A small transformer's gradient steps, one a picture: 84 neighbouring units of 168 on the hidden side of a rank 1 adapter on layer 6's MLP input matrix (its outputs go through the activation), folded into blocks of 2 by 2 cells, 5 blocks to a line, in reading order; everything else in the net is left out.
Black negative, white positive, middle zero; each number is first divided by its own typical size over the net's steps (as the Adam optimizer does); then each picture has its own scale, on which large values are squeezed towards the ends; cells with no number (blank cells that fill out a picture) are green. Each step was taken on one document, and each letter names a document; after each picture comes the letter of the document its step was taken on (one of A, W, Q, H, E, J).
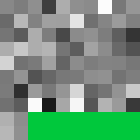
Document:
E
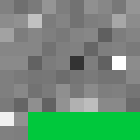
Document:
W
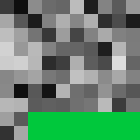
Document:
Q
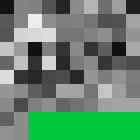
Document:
Q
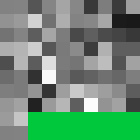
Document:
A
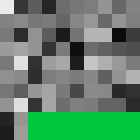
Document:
E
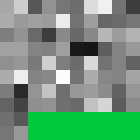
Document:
E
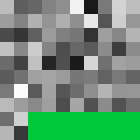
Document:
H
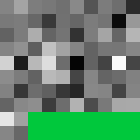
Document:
W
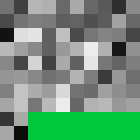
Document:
H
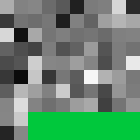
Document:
Q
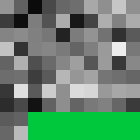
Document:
E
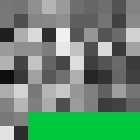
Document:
H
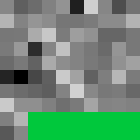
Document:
Q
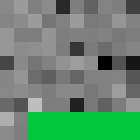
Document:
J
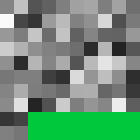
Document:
A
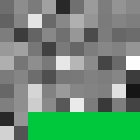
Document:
J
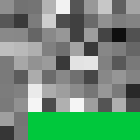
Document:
E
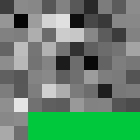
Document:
E
